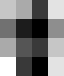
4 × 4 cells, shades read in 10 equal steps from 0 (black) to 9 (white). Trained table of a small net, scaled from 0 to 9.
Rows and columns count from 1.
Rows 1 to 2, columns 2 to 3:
6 2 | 1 0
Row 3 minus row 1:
-1 -3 0 -1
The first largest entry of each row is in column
4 4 4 1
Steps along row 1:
down down up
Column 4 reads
8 5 7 8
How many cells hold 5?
1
